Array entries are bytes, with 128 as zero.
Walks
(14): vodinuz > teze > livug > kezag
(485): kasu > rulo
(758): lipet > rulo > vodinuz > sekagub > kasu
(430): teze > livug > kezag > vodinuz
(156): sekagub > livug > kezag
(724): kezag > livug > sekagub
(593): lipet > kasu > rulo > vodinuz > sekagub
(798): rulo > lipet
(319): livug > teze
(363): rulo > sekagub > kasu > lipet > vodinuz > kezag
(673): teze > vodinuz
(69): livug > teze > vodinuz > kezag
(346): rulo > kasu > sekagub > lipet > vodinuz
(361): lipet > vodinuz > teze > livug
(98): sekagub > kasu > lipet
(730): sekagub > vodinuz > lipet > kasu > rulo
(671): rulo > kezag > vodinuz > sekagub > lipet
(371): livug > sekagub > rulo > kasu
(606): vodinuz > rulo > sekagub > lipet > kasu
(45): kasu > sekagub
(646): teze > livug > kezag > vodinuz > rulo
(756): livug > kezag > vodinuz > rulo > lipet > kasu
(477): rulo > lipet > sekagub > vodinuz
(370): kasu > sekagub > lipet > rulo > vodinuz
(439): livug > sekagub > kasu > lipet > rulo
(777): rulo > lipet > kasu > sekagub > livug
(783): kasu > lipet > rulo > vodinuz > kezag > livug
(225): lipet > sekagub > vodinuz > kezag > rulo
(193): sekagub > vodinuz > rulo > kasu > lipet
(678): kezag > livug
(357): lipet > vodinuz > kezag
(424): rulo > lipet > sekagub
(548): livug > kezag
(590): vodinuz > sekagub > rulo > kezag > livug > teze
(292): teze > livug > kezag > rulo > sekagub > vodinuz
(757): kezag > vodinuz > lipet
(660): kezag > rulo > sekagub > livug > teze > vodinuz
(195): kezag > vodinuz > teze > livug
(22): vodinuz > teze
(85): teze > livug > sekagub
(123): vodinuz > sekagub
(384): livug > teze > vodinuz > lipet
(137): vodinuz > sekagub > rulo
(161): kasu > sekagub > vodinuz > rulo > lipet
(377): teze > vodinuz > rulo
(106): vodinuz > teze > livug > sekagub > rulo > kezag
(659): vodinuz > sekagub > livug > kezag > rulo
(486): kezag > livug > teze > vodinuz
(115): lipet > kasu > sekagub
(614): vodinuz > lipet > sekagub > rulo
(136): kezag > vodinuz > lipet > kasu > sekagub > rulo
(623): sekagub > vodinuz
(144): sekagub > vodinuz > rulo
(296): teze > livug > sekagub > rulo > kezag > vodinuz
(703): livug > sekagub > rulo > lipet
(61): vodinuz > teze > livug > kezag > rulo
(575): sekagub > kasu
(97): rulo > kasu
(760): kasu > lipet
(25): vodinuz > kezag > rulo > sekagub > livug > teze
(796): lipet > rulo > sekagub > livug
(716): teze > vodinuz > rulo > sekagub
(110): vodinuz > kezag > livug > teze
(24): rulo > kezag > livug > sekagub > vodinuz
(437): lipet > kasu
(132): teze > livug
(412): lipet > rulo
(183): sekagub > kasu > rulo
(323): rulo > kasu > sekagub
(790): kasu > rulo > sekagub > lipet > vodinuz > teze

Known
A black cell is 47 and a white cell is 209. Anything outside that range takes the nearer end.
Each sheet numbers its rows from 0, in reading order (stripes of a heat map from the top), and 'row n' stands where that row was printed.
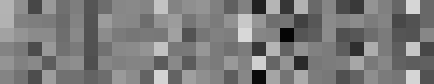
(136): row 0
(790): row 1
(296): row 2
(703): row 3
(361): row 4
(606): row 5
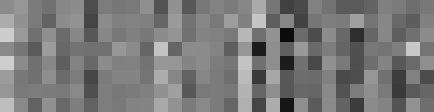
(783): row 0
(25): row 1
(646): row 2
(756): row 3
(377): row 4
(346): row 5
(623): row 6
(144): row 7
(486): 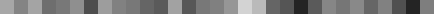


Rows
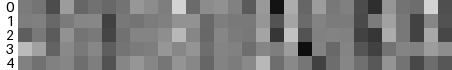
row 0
(193)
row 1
(123)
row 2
(671)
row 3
(659)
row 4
(384)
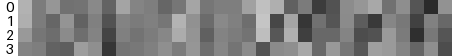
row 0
(22)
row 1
(370)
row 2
(477)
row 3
(85)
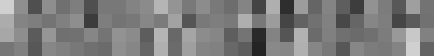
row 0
(137)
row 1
(24)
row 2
(97)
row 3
(575)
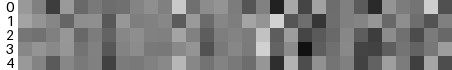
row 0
(439)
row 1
(590)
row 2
(757)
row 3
(363)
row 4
(593)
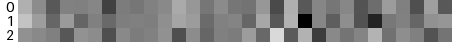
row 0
(716)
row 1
(225)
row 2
(132)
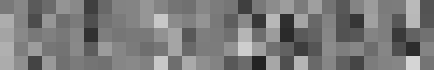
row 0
(777)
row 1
(614)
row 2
(292)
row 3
(673)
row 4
(183)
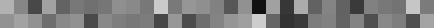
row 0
(730)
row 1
(14)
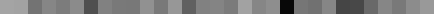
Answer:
(106)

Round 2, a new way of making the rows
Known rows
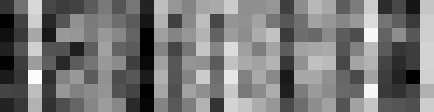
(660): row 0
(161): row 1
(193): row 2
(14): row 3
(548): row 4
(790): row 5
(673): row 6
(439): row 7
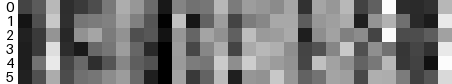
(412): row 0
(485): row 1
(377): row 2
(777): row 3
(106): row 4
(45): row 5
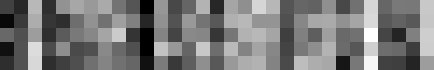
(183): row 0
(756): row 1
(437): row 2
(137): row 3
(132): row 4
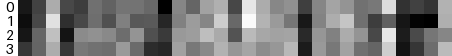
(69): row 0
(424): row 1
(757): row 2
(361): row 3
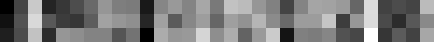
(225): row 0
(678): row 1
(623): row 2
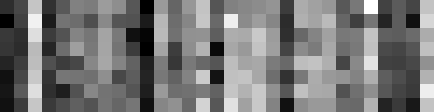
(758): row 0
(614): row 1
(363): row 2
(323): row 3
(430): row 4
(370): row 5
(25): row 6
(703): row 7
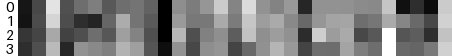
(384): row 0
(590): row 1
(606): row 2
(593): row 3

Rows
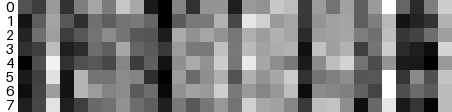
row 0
(115)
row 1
(319)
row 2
(195)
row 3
(796)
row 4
(477)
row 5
(730)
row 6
(144)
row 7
(85)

